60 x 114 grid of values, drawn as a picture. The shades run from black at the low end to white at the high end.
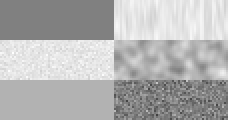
It is made of 3 by 2 panels. Panel 1,1: middling, flat. Panel 1,2: very high, streaked downward, faint in contrast. Panel 2,1: very high, fine-grained, faint in contrast. Panel 2,2: high, blotchy. Panel 3,1: high, flat. Panel 3,2: middling, fine-grained.
